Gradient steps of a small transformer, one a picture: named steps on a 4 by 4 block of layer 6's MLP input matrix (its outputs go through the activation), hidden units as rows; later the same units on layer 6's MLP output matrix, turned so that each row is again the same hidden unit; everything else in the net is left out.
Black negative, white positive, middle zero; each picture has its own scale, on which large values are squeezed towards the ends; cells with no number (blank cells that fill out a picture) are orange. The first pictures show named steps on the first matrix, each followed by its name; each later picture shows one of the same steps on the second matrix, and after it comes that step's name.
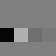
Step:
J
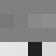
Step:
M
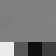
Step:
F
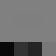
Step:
M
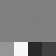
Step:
M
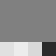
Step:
F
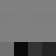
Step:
M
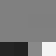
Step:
F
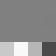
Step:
M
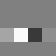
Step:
J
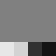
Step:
F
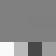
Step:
M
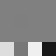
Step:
F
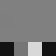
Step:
M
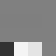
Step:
M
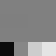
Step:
F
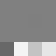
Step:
M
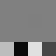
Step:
M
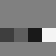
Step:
J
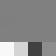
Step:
F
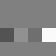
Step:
J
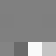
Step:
M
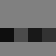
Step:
J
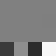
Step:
F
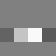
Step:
J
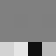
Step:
F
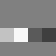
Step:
J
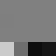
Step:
M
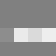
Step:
J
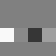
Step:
J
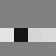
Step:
J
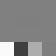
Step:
F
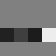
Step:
J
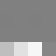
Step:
F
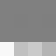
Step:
M
